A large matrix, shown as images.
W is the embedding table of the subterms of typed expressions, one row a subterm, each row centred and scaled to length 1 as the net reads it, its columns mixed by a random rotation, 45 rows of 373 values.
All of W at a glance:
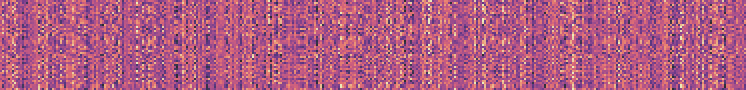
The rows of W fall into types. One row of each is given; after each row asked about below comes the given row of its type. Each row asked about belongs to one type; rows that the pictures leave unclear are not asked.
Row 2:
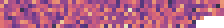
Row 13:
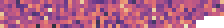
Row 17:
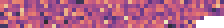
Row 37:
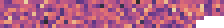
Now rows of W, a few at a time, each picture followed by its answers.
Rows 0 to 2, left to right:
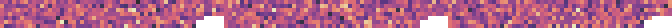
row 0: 37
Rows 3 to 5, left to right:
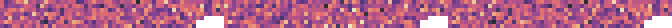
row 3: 37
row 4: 2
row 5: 37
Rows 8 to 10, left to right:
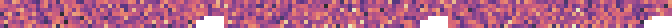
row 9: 2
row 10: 2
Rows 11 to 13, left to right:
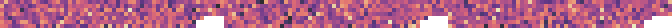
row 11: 2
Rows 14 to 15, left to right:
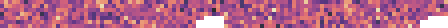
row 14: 17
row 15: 13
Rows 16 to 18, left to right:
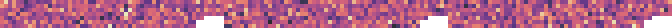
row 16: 2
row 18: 13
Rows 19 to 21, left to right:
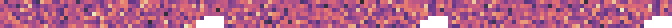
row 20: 37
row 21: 37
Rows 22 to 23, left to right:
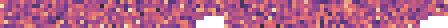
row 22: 2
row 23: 13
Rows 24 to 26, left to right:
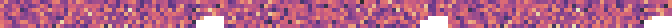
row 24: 2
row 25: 37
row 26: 2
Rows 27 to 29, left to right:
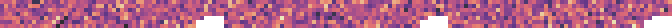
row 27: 13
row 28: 17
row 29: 13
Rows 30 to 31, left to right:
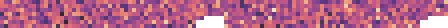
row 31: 13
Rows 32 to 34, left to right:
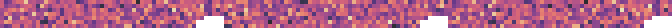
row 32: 37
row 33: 17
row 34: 37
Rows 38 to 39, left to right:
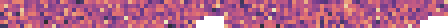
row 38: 17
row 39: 13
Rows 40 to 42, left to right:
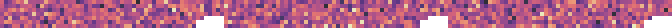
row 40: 37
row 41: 2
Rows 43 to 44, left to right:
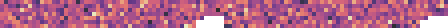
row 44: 17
